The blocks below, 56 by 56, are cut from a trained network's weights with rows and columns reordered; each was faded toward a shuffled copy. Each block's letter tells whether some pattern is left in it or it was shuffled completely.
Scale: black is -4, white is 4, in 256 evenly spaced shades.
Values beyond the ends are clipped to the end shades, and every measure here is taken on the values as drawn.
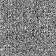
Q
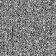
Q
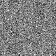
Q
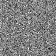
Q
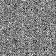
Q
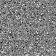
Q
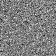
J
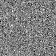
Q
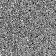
J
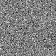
J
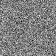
J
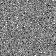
J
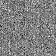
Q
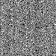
Q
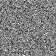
J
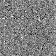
Q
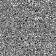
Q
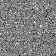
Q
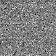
Q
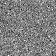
J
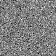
J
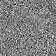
Q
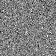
J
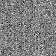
Q
